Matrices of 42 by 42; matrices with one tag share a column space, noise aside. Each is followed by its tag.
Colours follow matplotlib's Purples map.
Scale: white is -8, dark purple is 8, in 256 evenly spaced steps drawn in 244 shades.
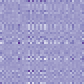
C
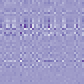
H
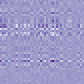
H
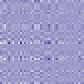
C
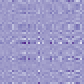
C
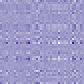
C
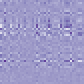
H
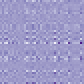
C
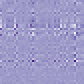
H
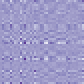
C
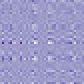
C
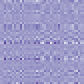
C
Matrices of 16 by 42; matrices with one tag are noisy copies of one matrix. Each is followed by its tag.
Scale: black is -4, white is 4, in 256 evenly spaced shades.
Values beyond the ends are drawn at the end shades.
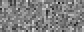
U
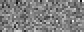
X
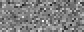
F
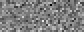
F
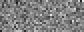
X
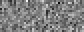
U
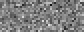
F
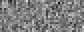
U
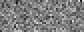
X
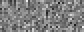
U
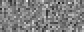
U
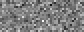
F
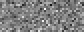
F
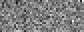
X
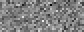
F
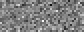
F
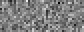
U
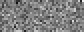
X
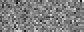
X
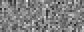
U
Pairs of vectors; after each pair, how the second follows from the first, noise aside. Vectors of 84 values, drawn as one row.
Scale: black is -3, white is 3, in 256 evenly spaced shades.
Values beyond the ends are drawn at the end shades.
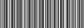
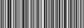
negated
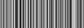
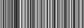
sign-scrambled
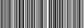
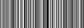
negated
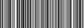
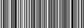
negated
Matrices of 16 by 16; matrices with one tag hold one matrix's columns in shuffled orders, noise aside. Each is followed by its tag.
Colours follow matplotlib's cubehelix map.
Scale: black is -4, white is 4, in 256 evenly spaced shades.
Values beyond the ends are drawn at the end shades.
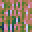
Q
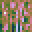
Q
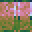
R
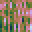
Q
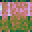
R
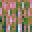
Q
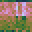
R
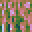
Q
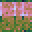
R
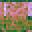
R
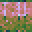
R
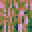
Q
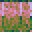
R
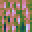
Q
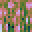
Q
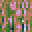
Q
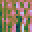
Q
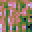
Q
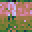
R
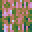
Q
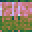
R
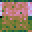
R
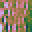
Q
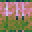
R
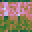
R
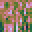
Q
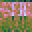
R
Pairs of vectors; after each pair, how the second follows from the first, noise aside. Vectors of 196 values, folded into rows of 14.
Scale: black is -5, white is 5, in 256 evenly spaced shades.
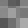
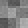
copied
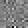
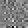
copied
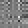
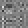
wrapped around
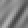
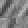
wrapped around
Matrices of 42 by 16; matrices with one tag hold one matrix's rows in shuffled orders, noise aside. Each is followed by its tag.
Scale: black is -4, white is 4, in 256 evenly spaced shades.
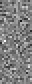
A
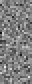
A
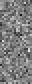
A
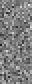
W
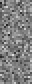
W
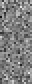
W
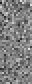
W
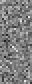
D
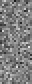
A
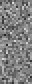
D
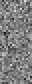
D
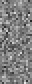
D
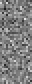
D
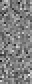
W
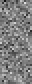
D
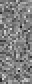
A
